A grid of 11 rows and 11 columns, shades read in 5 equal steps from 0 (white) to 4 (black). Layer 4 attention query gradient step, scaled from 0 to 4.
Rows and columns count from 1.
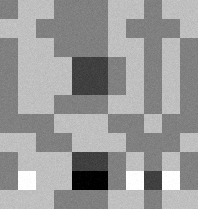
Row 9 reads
2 1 1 1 3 3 2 1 2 1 2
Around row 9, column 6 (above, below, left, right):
1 4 3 2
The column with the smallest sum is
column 2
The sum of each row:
16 18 17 19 19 17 18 16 19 19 15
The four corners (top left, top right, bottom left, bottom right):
2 1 1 1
